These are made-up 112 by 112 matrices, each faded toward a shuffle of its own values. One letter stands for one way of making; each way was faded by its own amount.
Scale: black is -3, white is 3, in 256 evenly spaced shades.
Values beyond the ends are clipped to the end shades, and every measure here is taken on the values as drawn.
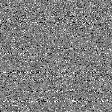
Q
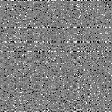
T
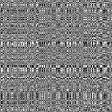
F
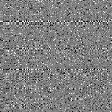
T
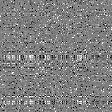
T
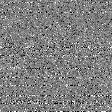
Q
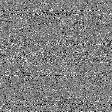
Q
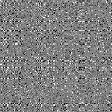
T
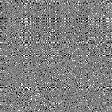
T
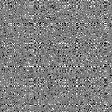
T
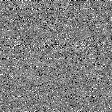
Q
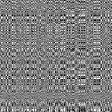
F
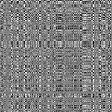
F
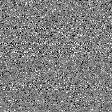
Q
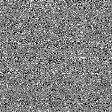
Q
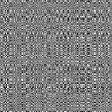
F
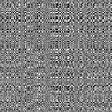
F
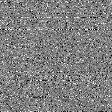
Q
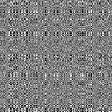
F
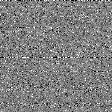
Q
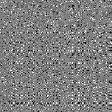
T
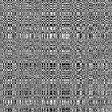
F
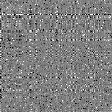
T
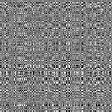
F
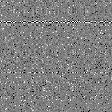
T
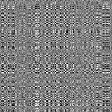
F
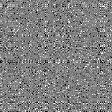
T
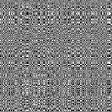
F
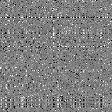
T
